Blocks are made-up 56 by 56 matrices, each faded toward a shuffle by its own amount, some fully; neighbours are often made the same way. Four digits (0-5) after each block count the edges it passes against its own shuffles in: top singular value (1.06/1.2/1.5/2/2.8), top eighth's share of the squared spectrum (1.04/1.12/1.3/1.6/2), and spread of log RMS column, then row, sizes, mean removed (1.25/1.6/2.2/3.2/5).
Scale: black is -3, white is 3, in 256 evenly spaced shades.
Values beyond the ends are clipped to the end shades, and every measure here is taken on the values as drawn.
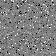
0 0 0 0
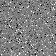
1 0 0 0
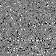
2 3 0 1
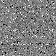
0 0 0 1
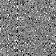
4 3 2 1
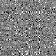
4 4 2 2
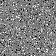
0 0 0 0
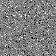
2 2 1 0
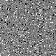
2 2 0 0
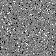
1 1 0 0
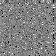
3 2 1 0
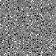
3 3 2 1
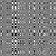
5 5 4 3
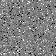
2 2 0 0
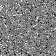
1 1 0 0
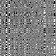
4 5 3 2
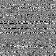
2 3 0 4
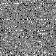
1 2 0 3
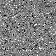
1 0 0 1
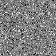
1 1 0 2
